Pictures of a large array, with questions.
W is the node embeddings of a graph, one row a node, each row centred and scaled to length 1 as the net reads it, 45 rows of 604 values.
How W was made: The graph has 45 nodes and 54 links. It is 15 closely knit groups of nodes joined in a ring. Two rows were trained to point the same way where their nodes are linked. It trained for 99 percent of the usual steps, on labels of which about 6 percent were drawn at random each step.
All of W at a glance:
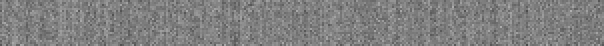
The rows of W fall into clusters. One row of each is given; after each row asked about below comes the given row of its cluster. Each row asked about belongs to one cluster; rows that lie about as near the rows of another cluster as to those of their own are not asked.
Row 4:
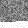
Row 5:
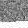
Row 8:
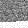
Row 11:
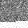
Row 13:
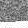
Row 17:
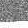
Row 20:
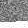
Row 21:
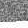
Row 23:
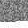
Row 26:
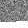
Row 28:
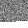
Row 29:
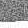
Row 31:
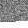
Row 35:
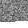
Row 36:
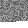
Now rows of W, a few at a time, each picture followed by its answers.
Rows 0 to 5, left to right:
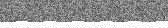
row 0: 8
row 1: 28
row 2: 5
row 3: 21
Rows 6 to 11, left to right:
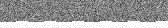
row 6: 23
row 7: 26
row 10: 11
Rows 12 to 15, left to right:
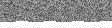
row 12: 11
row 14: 13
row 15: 17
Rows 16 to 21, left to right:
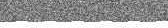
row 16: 20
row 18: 29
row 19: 35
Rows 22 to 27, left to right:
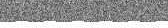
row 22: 17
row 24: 31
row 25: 36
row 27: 35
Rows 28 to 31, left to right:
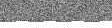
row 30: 13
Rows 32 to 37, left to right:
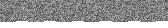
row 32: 8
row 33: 21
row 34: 5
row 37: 4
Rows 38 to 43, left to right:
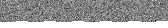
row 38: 4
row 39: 28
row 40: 31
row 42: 20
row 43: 36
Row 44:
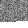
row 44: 23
